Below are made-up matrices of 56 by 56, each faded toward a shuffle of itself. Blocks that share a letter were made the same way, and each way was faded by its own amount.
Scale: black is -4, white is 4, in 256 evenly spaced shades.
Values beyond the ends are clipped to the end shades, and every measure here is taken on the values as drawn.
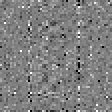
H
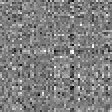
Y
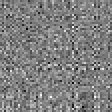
Y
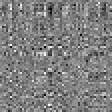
Y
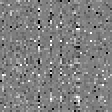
H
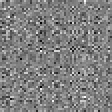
Y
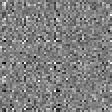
Y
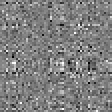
Y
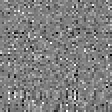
H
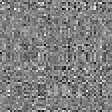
Y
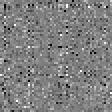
H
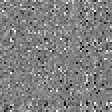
H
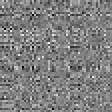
Y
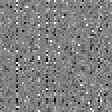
H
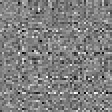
Y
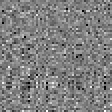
Y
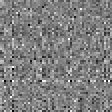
Y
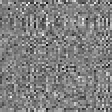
Y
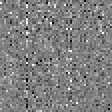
H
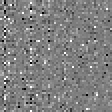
H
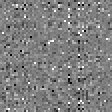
H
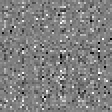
H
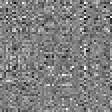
Y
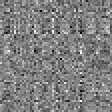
Y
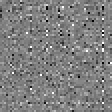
H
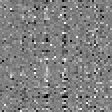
H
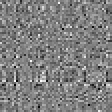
Y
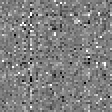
H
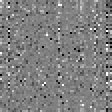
H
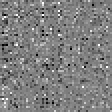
H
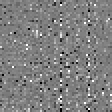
H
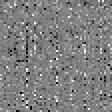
H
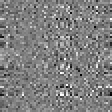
Y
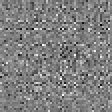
Y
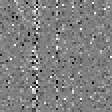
H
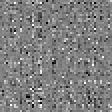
H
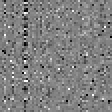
H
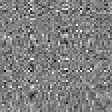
Y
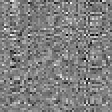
Y
